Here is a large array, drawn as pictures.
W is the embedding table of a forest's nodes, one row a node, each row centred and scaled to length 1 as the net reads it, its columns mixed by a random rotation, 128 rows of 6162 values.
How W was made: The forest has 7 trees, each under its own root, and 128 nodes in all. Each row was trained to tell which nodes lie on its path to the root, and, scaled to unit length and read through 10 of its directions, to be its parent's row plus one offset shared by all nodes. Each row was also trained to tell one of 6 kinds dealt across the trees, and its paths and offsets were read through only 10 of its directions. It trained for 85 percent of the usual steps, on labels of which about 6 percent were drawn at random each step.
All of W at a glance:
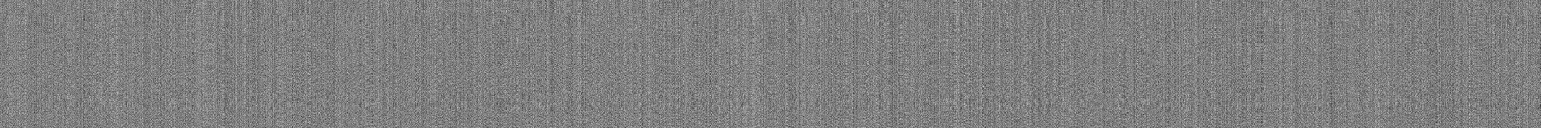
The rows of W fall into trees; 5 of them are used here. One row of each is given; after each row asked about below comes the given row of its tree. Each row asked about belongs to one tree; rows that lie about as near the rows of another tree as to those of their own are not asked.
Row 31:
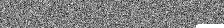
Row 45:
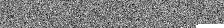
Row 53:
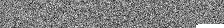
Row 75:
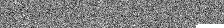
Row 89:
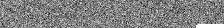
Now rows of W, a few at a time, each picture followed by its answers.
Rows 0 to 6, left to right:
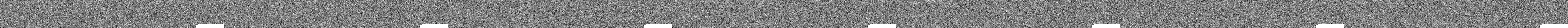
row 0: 45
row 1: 53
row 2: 31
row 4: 53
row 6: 53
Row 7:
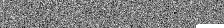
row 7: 31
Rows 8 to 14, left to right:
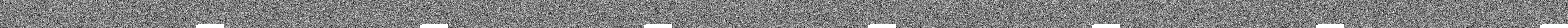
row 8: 75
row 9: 31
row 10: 75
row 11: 75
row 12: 45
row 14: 75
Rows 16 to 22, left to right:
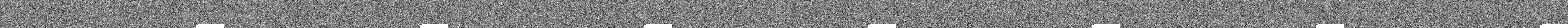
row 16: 53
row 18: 53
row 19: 53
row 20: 45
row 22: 53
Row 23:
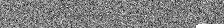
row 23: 53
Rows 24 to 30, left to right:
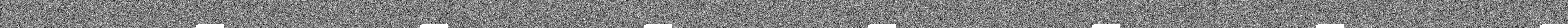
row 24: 53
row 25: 31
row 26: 45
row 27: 31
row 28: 89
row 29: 75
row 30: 75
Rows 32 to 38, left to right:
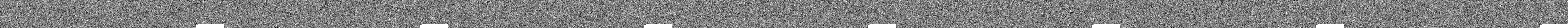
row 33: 31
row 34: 45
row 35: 31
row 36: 89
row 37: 31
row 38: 53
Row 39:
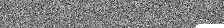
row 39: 53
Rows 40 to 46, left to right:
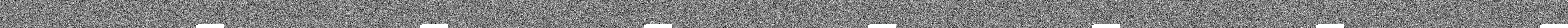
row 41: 89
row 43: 53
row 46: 89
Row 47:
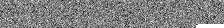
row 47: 53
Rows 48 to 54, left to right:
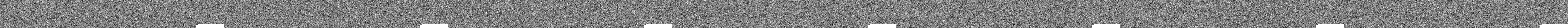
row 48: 45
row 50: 75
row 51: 75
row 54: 75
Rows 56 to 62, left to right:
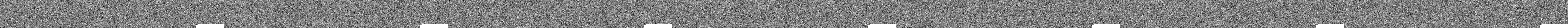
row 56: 45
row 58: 89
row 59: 45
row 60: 31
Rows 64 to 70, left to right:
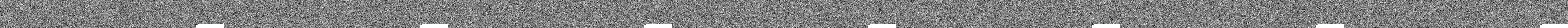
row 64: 53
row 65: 75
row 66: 53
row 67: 75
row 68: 89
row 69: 89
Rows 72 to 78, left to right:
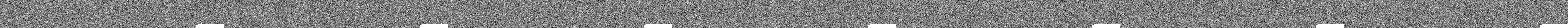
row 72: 75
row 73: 31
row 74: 31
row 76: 53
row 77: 31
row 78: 53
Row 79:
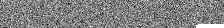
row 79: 53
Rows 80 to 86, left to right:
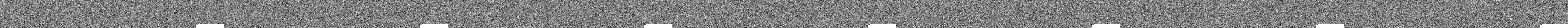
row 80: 31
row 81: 31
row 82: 89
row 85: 75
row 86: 75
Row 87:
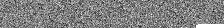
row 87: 53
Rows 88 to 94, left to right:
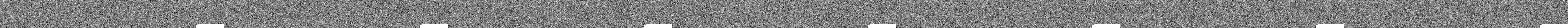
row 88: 31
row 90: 53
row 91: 75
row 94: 53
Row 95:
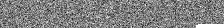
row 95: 75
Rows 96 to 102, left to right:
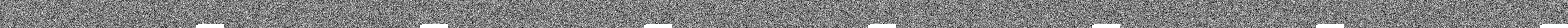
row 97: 75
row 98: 53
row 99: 53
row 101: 31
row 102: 45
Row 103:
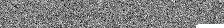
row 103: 45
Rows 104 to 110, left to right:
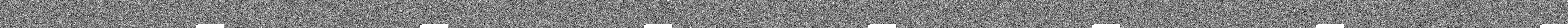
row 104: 45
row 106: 53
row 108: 53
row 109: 31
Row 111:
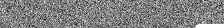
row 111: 89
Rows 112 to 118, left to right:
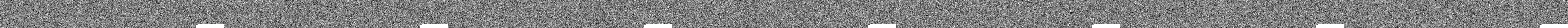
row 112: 31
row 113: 53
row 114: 75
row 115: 45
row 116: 89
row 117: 75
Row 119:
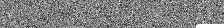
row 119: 31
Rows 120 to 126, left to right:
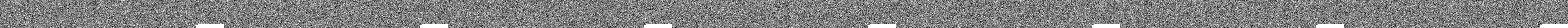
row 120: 75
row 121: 89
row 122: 89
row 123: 45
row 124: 45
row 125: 31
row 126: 53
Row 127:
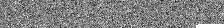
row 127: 75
